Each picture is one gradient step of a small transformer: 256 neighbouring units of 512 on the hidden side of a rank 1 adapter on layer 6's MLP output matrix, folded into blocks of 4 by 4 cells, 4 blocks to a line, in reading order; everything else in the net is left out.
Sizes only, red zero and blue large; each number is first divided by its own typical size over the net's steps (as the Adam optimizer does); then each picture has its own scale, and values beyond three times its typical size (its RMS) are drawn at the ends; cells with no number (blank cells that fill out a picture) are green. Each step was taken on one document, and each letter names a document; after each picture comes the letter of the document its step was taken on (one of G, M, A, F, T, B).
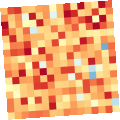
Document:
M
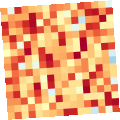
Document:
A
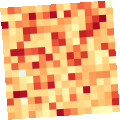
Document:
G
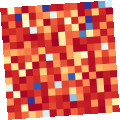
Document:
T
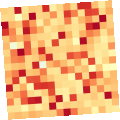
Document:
T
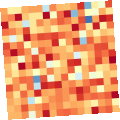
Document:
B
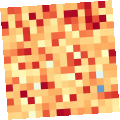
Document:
T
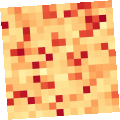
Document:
G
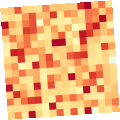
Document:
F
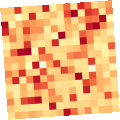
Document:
B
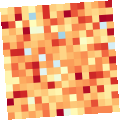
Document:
G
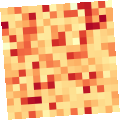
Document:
A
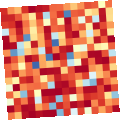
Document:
F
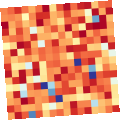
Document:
M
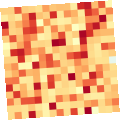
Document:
F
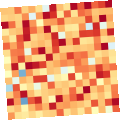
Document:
G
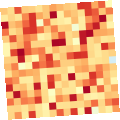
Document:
F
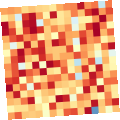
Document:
M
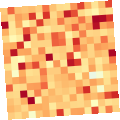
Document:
B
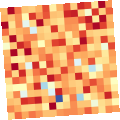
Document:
M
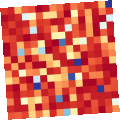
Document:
T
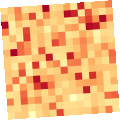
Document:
G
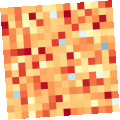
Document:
B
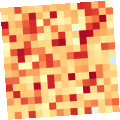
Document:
F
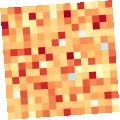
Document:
B
